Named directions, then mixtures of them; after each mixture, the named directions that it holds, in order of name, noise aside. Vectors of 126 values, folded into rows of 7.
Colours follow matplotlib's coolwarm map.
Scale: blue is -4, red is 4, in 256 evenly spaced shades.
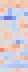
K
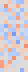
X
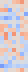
K, X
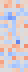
K, X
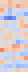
K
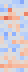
K, X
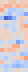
K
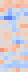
K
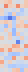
K, X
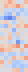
K, X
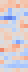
K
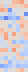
K, X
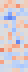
K, X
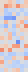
K, X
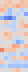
K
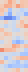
K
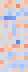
K, X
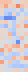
K, X
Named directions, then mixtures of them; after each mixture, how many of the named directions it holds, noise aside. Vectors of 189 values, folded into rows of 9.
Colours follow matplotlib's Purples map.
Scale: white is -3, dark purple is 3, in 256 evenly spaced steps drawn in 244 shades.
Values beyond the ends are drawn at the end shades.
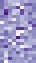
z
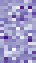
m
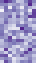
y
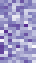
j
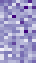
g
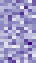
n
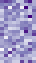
three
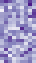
one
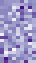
two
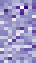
three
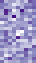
three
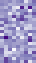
one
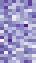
two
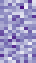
one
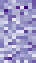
three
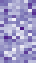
three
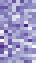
one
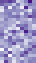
two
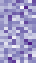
one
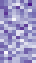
three
